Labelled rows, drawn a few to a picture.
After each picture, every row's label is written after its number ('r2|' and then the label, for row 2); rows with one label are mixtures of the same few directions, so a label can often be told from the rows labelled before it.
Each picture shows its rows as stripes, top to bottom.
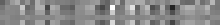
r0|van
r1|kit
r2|kit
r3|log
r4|kit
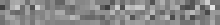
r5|log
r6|van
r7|log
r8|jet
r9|van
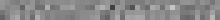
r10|van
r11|kit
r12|van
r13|van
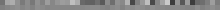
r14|jet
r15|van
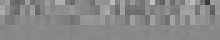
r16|log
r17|van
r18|van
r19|jet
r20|jet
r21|van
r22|jet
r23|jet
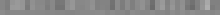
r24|log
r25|log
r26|jet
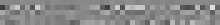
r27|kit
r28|van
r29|van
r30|log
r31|jet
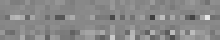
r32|log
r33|kit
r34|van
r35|log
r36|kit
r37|kit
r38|jet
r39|kit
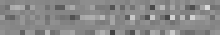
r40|jet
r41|log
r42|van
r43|jet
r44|kit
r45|van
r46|kit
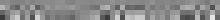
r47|log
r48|van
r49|van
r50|van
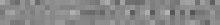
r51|van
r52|kit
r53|jet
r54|jet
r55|log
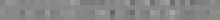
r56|jet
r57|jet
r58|kit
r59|kit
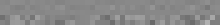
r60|log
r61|log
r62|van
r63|van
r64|log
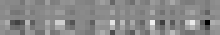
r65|kit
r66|log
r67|log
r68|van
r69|log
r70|log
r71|kit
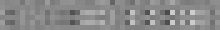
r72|kit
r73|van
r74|jet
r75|kit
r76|jet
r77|van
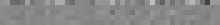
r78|log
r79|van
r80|kit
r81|log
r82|jet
